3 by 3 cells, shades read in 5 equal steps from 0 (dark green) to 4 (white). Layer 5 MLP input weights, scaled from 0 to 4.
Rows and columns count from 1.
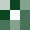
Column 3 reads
2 1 1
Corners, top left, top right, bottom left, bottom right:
3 2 1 1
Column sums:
4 6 4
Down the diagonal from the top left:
3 4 1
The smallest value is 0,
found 2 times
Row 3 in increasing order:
1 1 2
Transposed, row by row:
3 0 1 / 0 4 2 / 2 1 1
